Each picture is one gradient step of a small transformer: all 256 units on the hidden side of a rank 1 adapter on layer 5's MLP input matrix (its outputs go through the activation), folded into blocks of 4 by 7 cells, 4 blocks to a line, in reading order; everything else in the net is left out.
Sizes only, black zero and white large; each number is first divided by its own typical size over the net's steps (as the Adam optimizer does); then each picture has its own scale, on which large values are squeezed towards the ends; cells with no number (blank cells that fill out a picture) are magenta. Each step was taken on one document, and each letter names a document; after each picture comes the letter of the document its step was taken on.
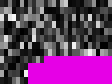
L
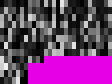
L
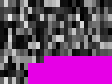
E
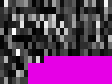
L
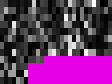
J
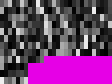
E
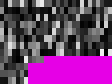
E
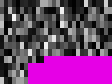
E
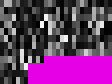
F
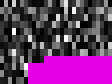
F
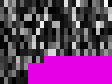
F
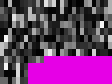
L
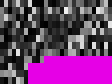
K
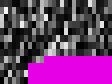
L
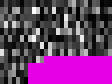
J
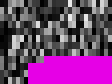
K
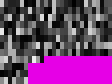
E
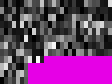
L
